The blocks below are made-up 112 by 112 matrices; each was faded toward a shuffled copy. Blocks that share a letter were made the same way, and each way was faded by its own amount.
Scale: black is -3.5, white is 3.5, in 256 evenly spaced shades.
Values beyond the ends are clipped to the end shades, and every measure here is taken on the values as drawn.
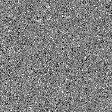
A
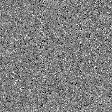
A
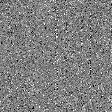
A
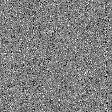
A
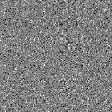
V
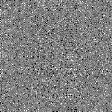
V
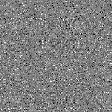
V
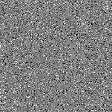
V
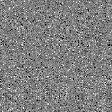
V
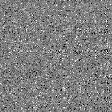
V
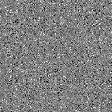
V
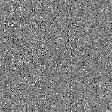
V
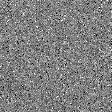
A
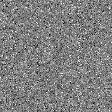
A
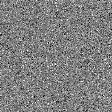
A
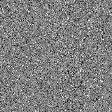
A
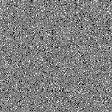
V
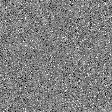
A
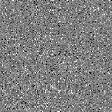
V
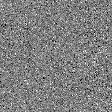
A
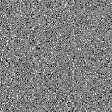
V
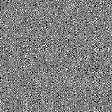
V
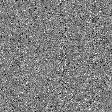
A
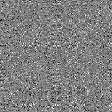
V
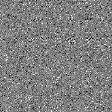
V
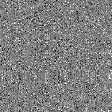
V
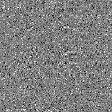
V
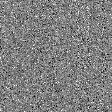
A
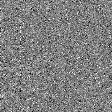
A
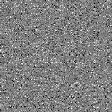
V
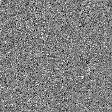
A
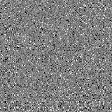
V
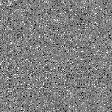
V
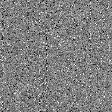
A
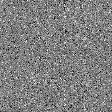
A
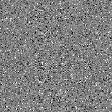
V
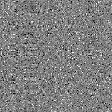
V
